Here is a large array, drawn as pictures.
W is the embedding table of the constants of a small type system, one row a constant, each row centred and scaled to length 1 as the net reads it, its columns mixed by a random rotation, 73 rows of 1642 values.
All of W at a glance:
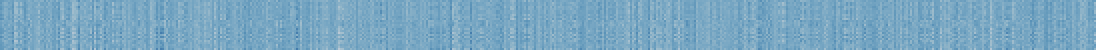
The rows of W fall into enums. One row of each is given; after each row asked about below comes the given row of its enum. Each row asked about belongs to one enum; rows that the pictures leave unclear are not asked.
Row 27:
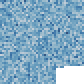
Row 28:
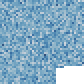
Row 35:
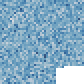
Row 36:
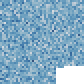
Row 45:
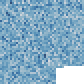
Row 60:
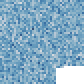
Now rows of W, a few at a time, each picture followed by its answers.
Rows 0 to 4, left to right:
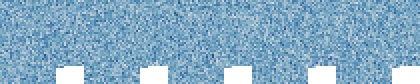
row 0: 28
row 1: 36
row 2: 45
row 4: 60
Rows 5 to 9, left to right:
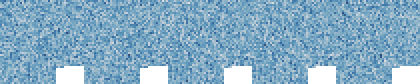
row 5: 27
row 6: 28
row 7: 60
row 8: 60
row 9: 45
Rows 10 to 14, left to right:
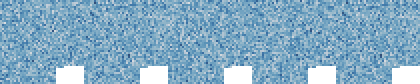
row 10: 36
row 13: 27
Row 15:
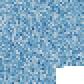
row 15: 60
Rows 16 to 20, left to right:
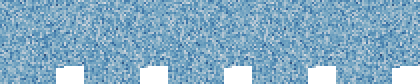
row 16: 28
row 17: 60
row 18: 60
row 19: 60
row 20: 28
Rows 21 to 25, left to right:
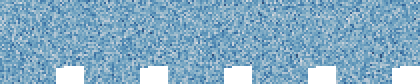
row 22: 27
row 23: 28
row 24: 45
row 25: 35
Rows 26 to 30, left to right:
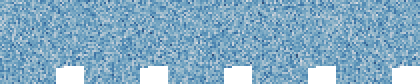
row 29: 45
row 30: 60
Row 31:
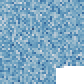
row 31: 60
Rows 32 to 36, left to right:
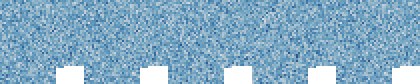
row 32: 36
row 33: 36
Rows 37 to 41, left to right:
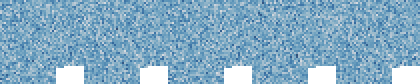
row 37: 36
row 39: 36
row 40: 45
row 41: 60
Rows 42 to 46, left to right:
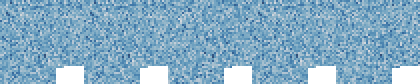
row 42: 45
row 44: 35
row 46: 28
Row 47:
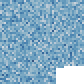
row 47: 36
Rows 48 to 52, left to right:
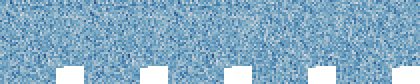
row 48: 45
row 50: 45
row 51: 60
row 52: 60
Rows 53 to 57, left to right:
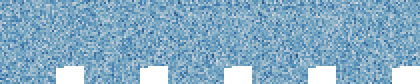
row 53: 36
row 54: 27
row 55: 45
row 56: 45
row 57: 60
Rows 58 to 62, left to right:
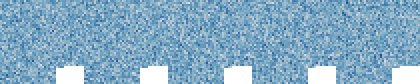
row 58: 36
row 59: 36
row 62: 45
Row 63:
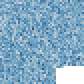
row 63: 60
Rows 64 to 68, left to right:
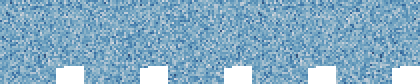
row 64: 45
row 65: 28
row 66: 36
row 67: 45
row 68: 35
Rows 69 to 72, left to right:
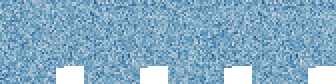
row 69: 36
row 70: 45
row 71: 28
